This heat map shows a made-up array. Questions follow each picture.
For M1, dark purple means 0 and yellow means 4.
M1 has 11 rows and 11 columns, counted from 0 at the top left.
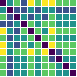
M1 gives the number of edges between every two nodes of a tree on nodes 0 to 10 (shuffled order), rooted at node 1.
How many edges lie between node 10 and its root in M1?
1
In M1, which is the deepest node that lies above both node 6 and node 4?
2
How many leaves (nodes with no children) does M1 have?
7
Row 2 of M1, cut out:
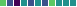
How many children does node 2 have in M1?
2
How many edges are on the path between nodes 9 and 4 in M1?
3
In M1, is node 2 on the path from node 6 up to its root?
yes
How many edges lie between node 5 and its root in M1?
1
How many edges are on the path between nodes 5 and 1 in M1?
1
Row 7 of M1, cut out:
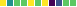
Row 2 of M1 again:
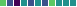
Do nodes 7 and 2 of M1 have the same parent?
no
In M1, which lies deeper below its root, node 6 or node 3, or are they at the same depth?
node 6
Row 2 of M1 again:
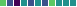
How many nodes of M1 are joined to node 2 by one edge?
3
